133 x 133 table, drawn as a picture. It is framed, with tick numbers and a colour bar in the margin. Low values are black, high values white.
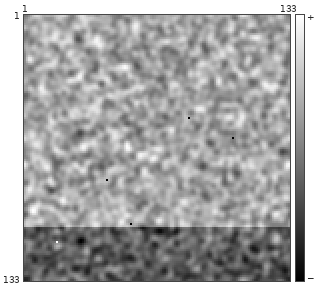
Average level on the scale: 60%. Grain: blotchy. Stripes: none. Seam: horizontal, 80% of the way down, the top part higher. Lone odd cells: 5, 1 higher and 4 lower than their neighbours.
